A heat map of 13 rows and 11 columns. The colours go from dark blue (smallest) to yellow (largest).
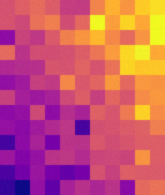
Slope: up to the top right. Ninth with the lowest average: bottom left. Odd rows or columns: none. Mirror symmetry: none. Ninth with the highest average: top right.
